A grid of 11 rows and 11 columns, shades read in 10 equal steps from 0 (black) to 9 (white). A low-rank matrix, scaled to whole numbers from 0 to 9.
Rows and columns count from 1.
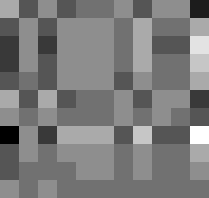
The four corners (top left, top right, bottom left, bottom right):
6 1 5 4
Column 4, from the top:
3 5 5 5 5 3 4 6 5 4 4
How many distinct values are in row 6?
5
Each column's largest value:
6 5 6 6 6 6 5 7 5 5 9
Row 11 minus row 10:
2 0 1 0 -1 -1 0 -1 0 0 -1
